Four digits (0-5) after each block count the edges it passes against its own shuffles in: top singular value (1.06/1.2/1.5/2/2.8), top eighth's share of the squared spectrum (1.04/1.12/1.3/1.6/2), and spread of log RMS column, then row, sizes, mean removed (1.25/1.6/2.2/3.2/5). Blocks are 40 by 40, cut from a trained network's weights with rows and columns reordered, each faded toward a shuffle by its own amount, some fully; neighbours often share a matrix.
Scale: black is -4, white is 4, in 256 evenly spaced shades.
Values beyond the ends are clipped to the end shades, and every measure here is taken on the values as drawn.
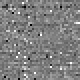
2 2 1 0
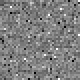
0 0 0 0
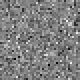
0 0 0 0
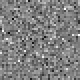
0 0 0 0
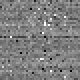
2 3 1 1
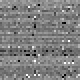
3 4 1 1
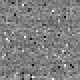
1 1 0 0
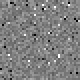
0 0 0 0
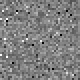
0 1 0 0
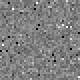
0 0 0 0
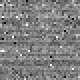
3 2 0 1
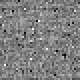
0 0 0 0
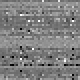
3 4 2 2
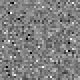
1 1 0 0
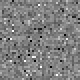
1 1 0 0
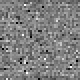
1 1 0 0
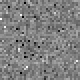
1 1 0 0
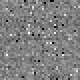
0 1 1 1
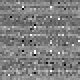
3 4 2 2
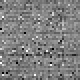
2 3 1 1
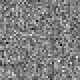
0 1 0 0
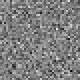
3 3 0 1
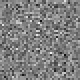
3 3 1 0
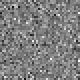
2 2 0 0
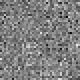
3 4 2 1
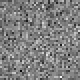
1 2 0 0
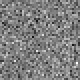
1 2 0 1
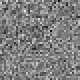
2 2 0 0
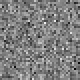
2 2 0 0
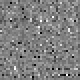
2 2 0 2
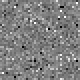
1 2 0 0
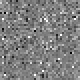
2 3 0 1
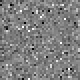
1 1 0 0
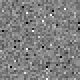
0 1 0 0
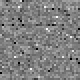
2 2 0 0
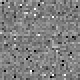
1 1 0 0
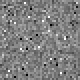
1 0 0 0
